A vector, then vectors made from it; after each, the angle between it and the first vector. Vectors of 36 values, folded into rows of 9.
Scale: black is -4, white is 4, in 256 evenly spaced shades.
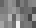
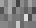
partly aligned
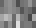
nearly parallel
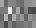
orthogonal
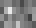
partly aligned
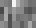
orthogonal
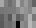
nearly opposite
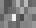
partly opposed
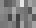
partly opposed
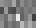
orthogonal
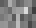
partly aligned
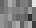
partly aligned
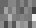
partly aligned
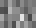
partly aligned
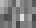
partly opposed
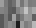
nearly opposite
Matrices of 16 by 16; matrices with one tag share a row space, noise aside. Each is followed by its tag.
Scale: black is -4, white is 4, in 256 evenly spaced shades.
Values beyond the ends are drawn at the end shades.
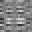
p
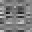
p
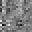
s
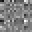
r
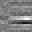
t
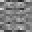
p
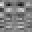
p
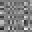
r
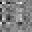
s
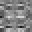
p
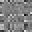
r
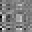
s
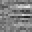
t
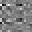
s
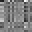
r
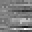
t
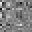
s
